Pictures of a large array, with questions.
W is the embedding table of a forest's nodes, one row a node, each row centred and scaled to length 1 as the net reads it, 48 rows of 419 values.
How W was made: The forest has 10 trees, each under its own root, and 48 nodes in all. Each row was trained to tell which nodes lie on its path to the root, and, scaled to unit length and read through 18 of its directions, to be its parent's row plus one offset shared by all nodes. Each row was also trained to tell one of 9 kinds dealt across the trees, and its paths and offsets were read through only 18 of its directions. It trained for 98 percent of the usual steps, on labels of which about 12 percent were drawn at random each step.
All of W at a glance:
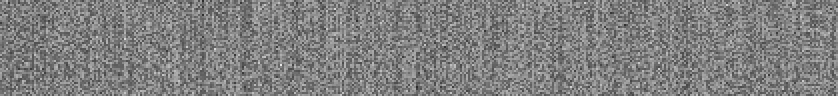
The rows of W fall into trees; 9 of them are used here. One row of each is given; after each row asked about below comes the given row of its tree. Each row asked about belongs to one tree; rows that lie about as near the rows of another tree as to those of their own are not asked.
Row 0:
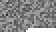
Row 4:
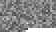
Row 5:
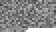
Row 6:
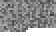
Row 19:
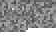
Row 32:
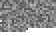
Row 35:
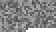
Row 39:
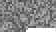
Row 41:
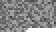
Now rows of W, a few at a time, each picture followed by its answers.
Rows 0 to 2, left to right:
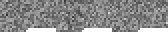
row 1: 5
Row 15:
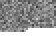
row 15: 5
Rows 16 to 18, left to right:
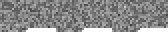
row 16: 35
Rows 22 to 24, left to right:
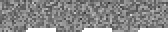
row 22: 39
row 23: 19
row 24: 0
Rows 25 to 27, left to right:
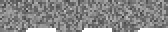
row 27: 5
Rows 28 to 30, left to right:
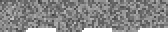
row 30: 35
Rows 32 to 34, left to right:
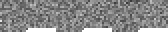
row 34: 41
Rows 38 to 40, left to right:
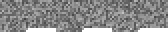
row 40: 35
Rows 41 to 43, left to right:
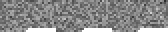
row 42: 4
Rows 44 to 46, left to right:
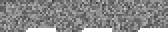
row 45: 6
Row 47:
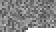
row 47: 4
